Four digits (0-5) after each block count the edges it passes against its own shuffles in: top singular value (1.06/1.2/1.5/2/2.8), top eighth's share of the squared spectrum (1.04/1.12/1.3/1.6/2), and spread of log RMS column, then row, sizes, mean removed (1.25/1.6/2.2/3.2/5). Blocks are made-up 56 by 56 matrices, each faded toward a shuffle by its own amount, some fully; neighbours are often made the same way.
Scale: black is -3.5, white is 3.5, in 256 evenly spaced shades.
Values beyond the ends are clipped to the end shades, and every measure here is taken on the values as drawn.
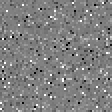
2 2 0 0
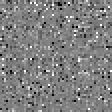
3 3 0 2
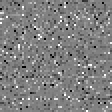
2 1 0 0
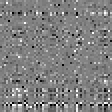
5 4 2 3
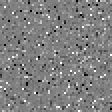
0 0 0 0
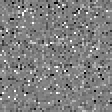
2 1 0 0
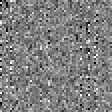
1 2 3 0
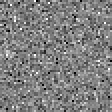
0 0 0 0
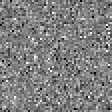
0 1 0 0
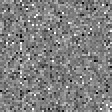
1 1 1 0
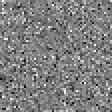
0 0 0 0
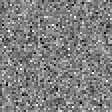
0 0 0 0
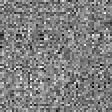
4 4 2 2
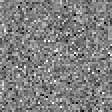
2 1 0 1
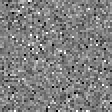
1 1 0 0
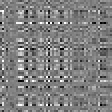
5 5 4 4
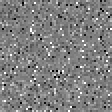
0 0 0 0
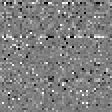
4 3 1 2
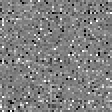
3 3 0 2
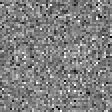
3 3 1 1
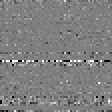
4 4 0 3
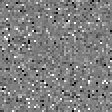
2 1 0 0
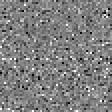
1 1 0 1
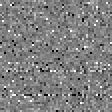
2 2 0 2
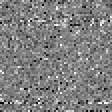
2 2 0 2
